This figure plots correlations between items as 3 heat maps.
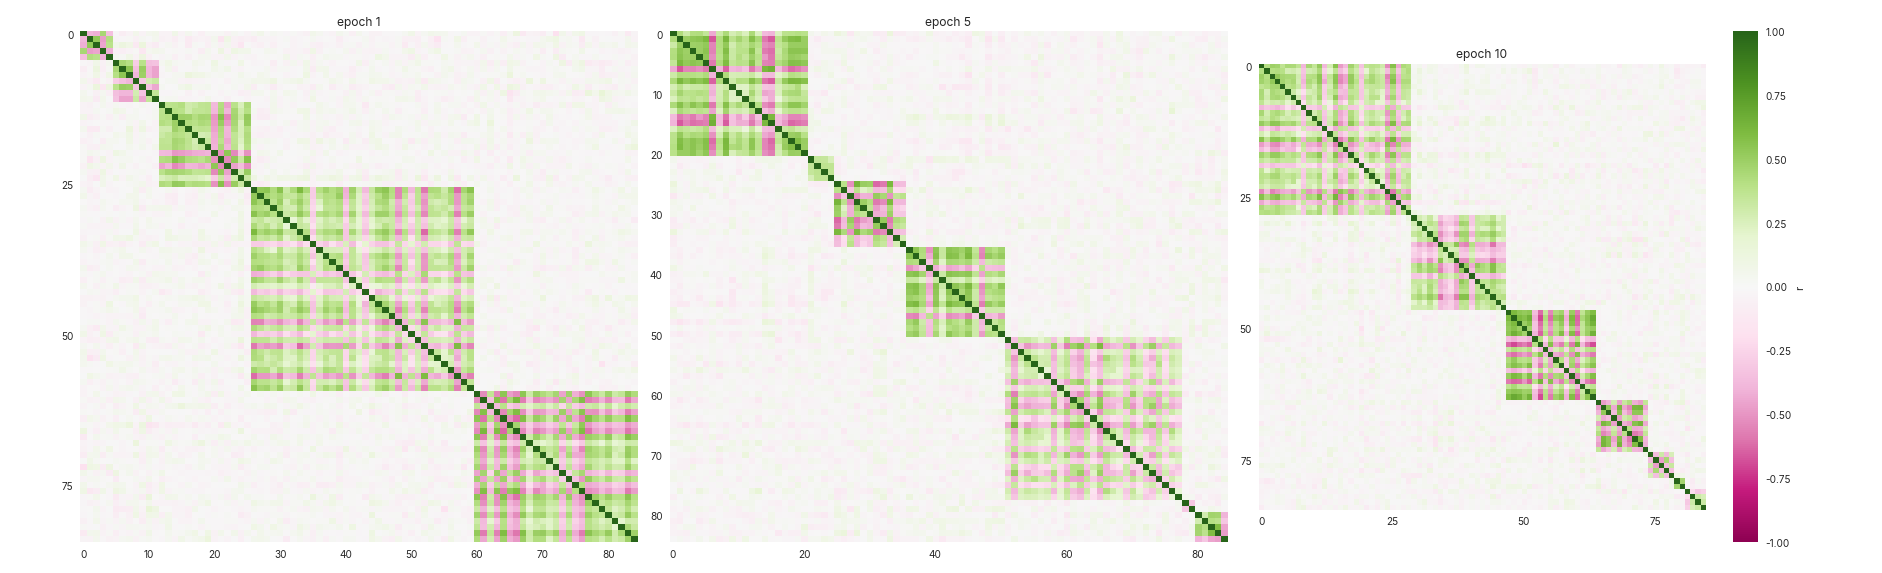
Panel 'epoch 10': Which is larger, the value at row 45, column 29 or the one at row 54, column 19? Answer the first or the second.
the first
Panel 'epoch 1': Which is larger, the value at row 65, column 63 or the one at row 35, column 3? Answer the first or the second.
the first
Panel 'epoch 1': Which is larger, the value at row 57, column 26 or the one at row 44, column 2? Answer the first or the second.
the second
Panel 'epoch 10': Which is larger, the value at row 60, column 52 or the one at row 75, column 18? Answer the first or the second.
the first
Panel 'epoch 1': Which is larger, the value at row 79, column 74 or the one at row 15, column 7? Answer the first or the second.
the first
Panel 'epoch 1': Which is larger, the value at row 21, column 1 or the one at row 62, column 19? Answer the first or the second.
the second
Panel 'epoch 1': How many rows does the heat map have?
85
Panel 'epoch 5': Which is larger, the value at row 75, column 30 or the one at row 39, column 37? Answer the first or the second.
the first
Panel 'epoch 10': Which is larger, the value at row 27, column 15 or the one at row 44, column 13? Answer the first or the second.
the second
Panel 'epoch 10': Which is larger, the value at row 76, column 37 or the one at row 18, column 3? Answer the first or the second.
the second
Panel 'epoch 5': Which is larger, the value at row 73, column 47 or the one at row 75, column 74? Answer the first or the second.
the first
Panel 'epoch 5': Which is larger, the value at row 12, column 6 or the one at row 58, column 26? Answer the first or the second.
the second
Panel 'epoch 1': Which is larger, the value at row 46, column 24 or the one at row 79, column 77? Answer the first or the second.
the second
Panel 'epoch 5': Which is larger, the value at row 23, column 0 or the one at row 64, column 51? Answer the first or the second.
the first
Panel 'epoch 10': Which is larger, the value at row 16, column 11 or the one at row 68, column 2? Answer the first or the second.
the second
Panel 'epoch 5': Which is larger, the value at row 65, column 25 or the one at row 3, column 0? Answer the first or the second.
the second
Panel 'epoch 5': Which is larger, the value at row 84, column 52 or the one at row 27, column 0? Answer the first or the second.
the first
